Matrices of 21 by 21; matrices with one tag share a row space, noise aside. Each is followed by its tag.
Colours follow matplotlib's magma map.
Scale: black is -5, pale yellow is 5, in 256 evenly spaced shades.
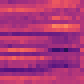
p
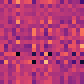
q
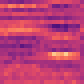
p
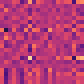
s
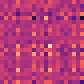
q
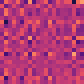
s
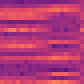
p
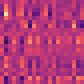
s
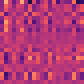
s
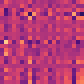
s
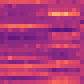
p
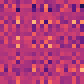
q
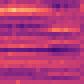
p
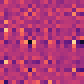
s
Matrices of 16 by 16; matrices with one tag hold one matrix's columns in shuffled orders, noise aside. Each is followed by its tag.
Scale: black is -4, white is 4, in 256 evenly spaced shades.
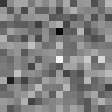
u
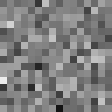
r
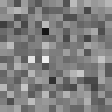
u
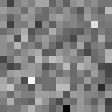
r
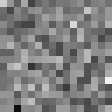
r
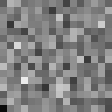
r
